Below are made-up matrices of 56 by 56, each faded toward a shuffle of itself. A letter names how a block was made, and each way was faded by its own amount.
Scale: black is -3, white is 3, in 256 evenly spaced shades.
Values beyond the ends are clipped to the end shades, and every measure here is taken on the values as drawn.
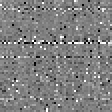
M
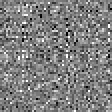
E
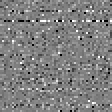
M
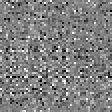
M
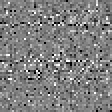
M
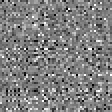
M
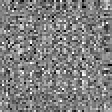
E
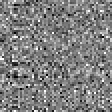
E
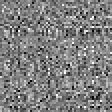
E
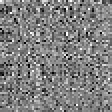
E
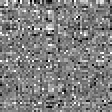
E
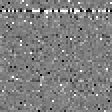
M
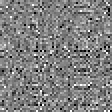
E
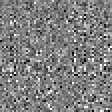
E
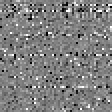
M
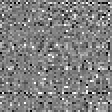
M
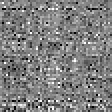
M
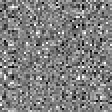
E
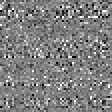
M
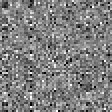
E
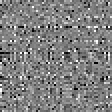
M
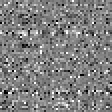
M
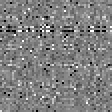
M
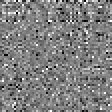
M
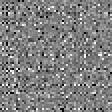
M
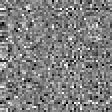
E
